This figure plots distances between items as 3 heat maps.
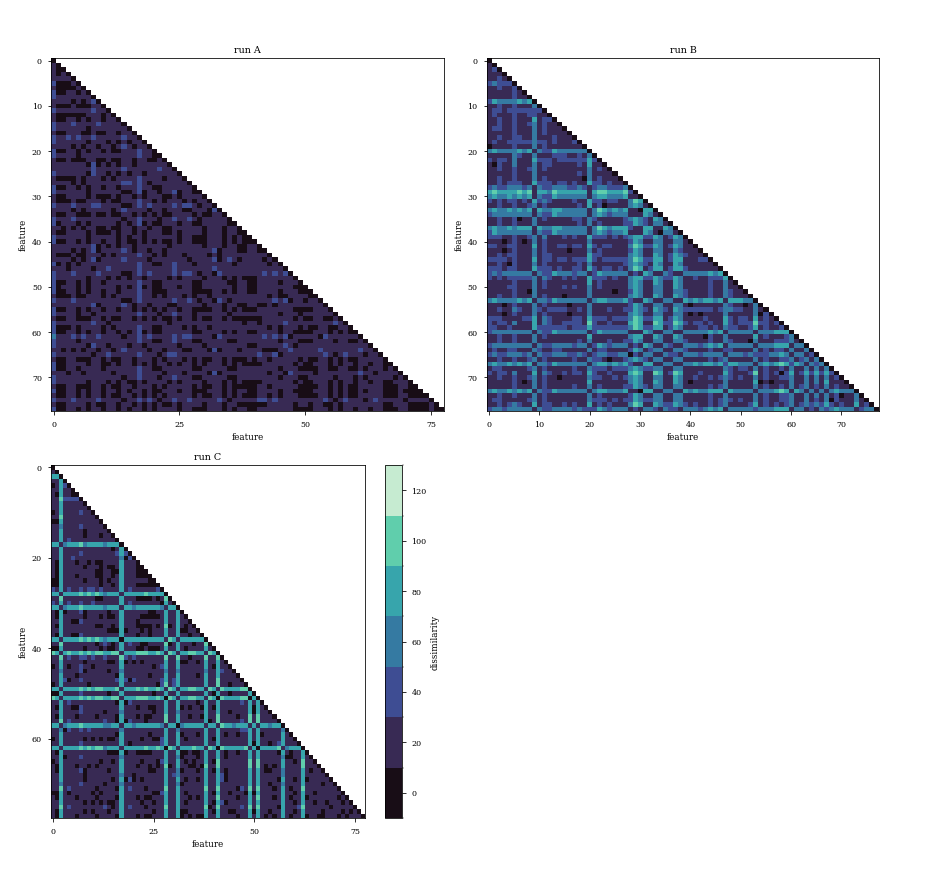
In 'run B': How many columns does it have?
78
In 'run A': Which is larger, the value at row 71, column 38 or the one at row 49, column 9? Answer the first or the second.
the second
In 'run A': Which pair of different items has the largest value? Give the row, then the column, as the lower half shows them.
61, 0
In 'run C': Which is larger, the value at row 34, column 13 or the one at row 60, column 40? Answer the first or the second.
the first
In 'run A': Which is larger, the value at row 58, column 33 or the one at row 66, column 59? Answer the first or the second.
the first
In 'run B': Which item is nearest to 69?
58
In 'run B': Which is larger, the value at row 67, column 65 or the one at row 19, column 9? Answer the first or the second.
the second
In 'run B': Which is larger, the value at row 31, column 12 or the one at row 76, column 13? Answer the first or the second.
the first
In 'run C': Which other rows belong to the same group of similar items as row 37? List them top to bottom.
0, 1, 3, 4, 5, 6, 7, 8, 9, 10, 11, 12, 13, 14, 15, 16, 18, 19, 20, 21, 22, 23, 24, 25, 26, 27, 29, 30, 32, 33, 34, 35, 36, 39, 40, 42, 43, 44, 45, 46, 47, 48, 50, 52, 53, 54, 55, 56, 58, 59, 60, 61, 63, 64, 65, 66, 67, 68, 69, 70, 71, 72, 73, 74, 75, 76, 77
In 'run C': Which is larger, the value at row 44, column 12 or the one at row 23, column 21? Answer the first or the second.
the first
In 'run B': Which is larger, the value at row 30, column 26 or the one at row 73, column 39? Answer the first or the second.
the second
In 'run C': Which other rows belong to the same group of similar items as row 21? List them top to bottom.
0, 1, 3, 4, 5, 6, 7, 8, 9, 10, 11, 12, 13, 14, 15, 16, 18, 19, 20, 22, 23, 24, 25, 26, 27, 29, 30, 32, 33, 34, 35, 36, 37, 39, 40, 42, 43, 44, 45, 46, 47, 48, 50, 52, 53, 54, 55, 56, 58, 59, 60, 61, 63, 64, 65, 66, 67, 68, 69, 70, 71, 72, 73, 74, 75, 76, 77
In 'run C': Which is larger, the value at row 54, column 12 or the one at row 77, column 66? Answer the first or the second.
the first
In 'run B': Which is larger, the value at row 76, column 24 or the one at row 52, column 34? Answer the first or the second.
the second
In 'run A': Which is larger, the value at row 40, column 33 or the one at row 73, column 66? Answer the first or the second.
the first
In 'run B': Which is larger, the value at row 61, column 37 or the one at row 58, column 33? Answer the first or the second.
the second
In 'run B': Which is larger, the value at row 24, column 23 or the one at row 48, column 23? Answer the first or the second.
the second
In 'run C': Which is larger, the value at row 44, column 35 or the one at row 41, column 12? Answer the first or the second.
the second
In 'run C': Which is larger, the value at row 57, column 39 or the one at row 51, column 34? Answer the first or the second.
the second
